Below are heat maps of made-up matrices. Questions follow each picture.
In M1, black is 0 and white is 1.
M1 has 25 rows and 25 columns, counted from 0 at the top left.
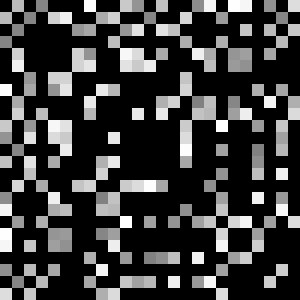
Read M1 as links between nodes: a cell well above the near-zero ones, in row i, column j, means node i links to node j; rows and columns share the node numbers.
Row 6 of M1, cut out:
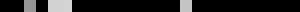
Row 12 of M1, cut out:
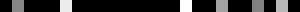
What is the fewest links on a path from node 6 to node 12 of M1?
2
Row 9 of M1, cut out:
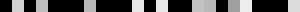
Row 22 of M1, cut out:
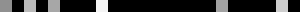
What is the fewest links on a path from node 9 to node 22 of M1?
3
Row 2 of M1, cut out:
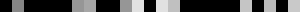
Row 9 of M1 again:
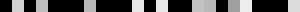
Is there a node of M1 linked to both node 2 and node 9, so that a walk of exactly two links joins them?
yes
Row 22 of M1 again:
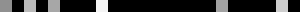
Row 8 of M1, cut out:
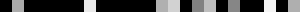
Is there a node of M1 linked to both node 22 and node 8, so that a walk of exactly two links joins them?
no
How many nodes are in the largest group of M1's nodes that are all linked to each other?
3
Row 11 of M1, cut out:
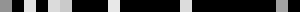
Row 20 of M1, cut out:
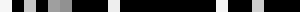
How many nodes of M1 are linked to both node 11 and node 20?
5
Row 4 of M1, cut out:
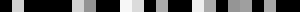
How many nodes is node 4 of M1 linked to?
11
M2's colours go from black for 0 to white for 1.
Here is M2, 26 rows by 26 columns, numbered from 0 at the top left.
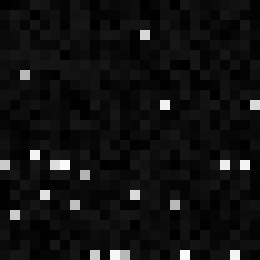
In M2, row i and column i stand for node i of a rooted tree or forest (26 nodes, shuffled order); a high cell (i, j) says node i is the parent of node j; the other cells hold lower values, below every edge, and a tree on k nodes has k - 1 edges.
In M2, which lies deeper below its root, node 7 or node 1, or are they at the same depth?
the same depth
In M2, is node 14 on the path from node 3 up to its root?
no
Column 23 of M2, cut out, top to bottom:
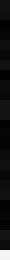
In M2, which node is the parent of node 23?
25
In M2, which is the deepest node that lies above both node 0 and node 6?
16
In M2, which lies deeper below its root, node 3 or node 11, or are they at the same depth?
node 11
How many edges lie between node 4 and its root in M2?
1
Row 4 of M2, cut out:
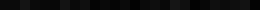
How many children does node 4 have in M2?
0
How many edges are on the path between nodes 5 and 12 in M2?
4
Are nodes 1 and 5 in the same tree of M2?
no
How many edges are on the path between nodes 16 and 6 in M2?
1
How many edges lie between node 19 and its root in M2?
0
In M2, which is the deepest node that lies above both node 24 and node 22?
16
